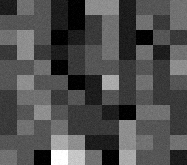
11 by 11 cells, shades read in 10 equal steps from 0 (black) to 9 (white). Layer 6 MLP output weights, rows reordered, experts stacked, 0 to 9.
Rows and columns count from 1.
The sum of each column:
29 42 33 30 24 26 33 26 35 28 33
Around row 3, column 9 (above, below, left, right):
4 4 1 3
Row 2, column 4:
1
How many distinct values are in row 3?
6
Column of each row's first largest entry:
6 7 2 2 11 7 2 3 8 4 4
